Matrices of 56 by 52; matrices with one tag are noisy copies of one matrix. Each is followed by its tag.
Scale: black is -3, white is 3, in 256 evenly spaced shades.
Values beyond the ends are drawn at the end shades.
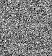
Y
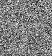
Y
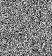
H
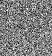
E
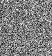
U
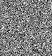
H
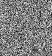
H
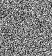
U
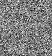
Y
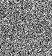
U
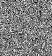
H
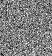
E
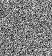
U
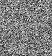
Y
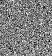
E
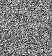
Y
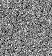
U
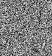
H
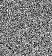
E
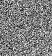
E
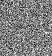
E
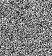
U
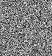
H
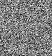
Y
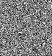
H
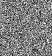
H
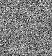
Y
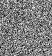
U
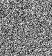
U
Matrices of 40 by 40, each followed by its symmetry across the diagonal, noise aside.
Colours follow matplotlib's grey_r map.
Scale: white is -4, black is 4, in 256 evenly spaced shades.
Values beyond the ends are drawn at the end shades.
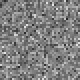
symmetric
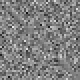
antisymmetric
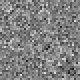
symmetric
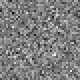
symmetric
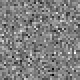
antisymmetric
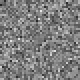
symmetric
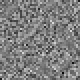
symmetric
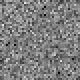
symmetric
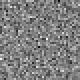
antisymmetric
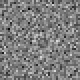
symmetric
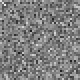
symmetric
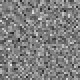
antisymmetric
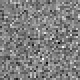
antisymmetric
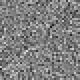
antisymmetric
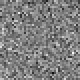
antisymmetric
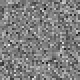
antisymmetric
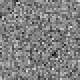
symmetric
